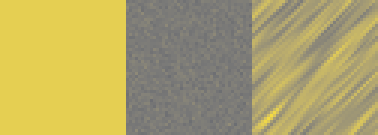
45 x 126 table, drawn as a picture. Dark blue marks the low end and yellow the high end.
The table splits into one row of 3 panels. Panel 1,1: very high, flat. Panel 1,2: middling, fine-grained, faint in contrast. Panel 1,3: high, slanting up to the right.
